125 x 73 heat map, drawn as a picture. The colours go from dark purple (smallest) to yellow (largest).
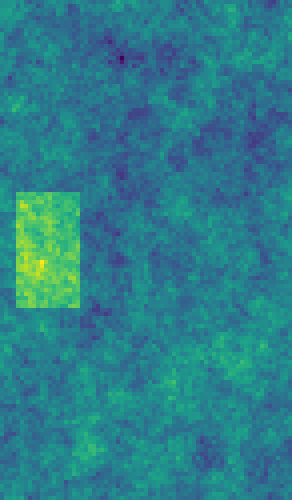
No regular stripes run through it. The values are skewed, with a long tail toward high values. The middle left is the ninth with the highest average. An odd patch, higher than its surroundings, sits in the middle left.
